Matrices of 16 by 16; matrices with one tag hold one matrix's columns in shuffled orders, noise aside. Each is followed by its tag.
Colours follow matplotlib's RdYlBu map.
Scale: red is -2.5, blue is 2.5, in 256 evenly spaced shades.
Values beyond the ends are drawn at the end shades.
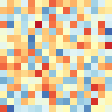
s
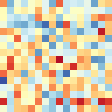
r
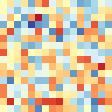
r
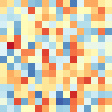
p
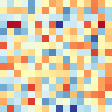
s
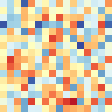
r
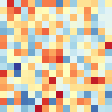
p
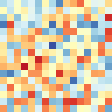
r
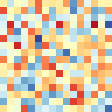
s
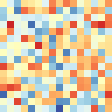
s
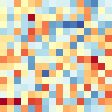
r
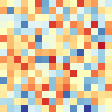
s
